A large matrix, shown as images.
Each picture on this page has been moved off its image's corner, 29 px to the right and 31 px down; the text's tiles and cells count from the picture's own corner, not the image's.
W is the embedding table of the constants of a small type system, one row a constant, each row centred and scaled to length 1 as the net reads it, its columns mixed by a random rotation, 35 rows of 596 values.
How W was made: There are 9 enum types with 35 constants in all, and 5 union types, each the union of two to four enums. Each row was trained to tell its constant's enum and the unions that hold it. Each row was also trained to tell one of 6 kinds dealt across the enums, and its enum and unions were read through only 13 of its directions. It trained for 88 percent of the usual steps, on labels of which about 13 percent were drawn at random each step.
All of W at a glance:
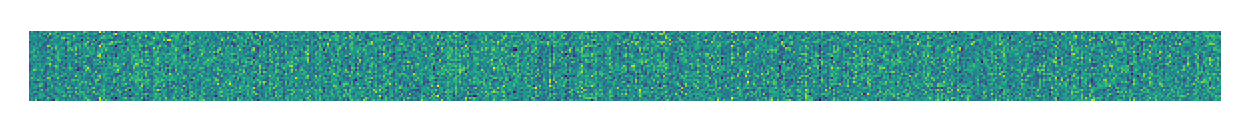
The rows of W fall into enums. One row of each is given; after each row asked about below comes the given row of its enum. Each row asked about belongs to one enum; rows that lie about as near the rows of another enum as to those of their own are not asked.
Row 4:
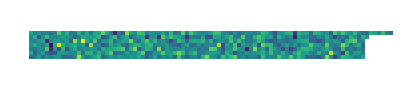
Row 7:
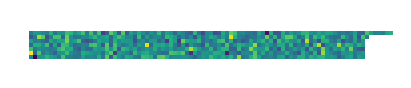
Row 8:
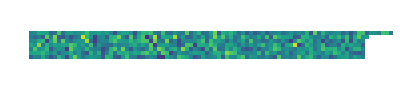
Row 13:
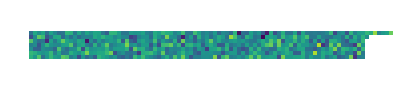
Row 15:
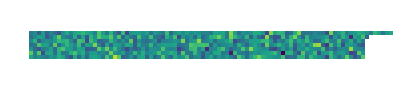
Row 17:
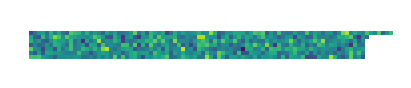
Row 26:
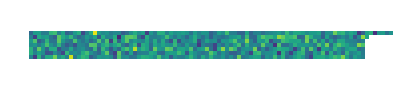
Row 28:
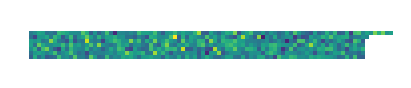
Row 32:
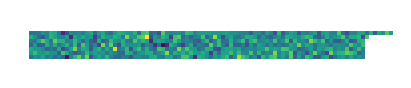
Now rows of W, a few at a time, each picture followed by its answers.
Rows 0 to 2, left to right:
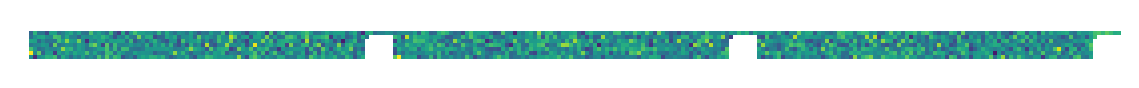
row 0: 7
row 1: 28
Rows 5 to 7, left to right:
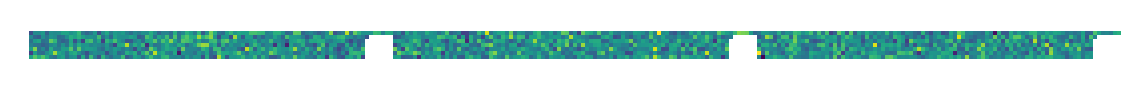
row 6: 28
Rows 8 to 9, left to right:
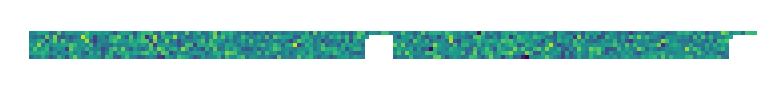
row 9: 8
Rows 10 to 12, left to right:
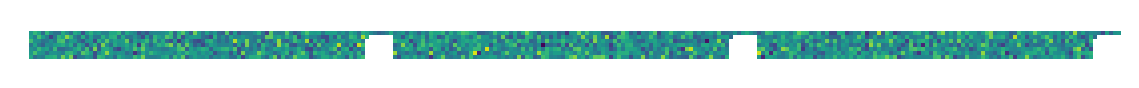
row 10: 13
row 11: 7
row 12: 7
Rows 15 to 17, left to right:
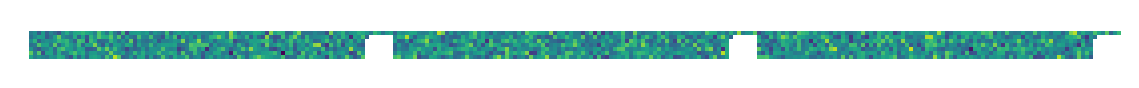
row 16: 13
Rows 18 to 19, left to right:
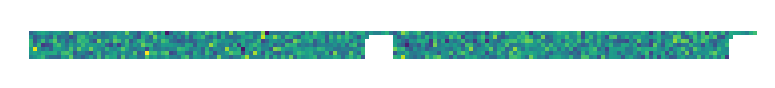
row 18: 8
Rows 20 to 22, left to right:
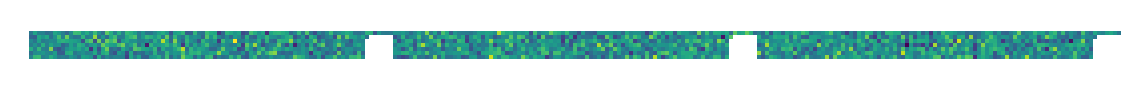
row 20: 17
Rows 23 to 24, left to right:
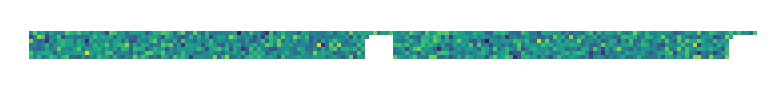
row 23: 13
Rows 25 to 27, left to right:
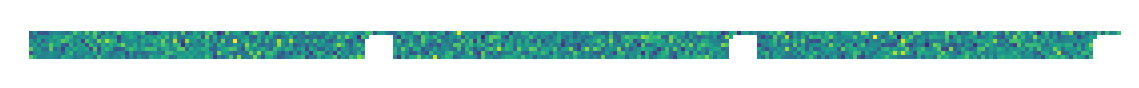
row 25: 17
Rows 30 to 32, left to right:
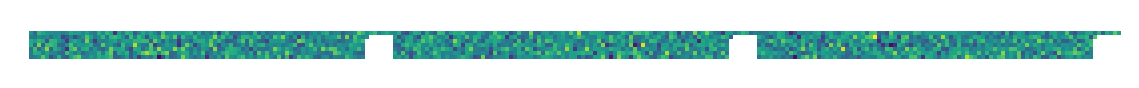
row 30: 8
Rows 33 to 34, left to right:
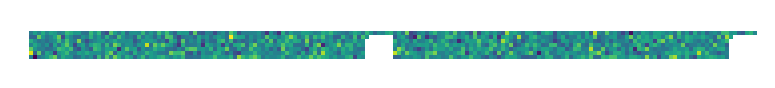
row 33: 7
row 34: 8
